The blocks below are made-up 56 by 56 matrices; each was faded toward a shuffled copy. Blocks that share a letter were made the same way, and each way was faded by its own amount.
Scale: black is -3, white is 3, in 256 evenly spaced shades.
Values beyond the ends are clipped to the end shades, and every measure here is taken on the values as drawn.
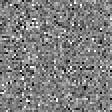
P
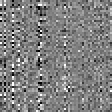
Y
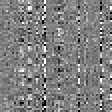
Y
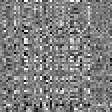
Y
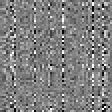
Y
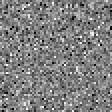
P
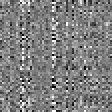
Y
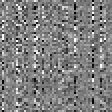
Y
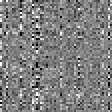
Y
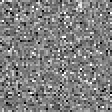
P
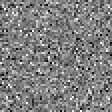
P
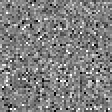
P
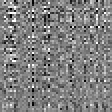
Y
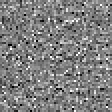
P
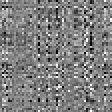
Y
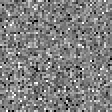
P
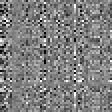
Y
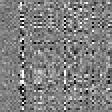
Y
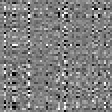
Y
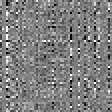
Y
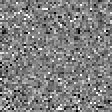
P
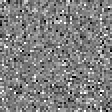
P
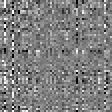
Y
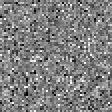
P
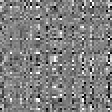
Y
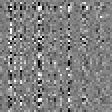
Y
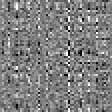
Y
